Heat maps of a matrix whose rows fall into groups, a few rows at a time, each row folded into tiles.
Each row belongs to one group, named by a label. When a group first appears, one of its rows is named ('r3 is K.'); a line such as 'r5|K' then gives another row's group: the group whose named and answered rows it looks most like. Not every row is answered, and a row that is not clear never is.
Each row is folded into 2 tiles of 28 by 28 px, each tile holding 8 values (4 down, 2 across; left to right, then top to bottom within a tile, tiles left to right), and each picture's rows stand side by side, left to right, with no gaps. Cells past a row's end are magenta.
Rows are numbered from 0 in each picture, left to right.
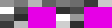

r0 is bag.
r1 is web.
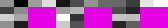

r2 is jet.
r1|web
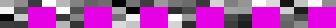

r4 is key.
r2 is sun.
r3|web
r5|bag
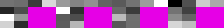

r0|web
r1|bag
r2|jet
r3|sun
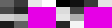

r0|jet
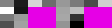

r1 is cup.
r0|bag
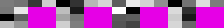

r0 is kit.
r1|sun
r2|bag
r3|sun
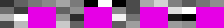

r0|jet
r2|jet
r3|kit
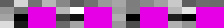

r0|cup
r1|kit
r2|cup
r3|kit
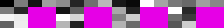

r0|jet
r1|web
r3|bag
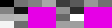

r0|sun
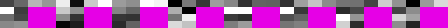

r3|sun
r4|kit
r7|web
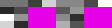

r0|web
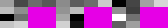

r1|cup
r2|jet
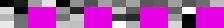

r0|sun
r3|cup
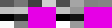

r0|kit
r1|kit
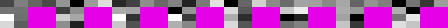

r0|web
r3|web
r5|kit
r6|cup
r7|sun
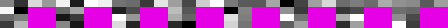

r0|bag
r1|key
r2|web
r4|web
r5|jet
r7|cup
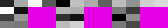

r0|bag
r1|kit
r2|key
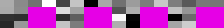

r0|key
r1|kit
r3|kit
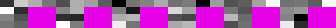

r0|bag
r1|kit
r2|sun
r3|kit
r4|jet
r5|cup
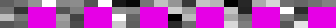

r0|jet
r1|cup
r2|web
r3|key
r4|sun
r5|bag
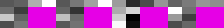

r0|jet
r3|bag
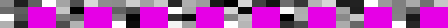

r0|web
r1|bag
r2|cup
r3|kit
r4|sun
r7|cup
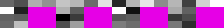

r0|bag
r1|key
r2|bag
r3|key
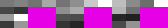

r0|jet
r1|key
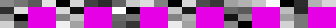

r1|sun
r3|sun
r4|key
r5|sun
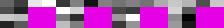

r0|jet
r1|kit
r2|jet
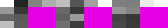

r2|key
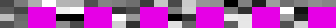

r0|jet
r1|kit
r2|web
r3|kit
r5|bag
